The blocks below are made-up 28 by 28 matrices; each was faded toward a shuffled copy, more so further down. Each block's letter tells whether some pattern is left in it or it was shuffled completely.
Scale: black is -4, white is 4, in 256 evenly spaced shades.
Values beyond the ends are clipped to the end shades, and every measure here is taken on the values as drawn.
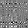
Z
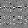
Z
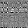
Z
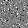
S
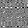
Z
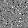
S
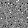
S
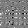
Z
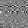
Z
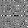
Z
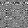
Z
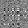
Z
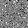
S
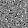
S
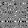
Z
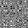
Z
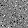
S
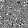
S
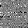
Z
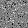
S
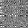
Z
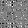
Z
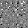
Z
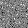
S
